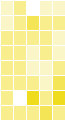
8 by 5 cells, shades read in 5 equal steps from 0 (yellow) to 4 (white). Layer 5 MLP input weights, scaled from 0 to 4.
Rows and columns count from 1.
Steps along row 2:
down down up same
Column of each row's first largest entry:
3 1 5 3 3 4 2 1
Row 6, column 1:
2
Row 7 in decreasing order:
4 2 2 0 0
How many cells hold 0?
2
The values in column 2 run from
2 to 4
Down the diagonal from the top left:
3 2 2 2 2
